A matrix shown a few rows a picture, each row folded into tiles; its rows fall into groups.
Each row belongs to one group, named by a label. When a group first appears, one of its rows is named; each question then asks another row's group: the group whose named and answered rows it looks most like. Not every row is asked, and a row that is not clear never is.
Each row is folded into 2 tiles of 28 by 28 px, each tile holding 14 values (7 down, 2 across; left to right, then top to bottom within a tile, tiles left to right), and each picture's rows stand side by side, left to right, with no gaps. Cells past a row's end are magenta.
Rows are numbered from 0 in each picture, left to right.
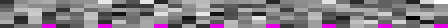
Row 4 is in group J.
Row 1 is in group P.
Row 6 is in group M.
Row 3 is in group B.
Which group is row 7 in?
P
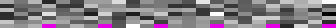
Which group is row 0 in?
J
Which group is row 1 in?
J
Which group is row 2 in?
M
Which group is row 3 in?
J
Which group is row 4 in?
J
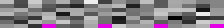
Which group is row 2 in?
M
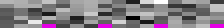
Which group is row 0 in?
B
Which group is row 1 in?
B
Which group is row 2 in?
P
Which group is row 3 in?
J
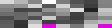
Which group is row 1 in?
M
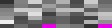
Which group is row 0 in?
P
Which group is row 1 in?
M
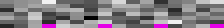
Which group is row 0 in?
P
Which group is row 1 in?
M
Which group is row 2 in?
M
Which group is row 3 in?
P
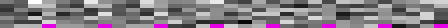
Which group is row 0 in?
J
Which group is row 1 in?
J
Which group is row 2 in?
J
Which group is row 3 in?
P
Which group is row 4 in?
M
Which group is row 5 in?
J
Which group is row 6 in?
J
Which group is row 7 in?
P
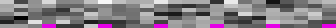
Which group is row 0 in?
B
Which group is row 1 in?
P
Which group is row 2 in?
B
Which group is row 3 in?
J
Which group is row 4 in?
M
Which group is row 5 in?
P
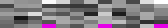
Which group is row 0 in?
B
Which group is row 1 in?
J
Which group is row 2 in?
P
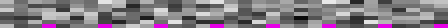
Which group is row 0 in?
M
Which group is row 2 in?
M
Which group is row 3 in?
P
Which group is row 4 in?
M
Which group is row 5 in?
B
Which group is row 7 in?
P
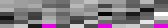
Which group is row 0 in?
M
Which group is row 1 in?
B
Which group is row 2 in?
M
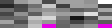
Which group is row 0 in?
J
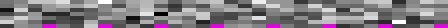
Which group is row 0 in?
P
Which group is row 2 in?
B
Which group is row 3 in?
P
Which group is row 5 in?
M
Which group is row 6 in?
P
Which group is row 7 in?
P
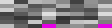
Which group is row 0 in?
M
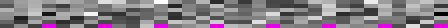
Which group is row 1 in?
B
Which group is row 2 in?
B
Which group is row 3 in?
J
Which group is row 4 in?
M
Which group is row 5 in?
J
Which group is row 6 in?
J
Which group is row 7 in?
B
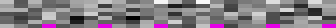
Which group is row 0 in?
M
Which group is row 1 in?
B
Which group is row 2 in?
B
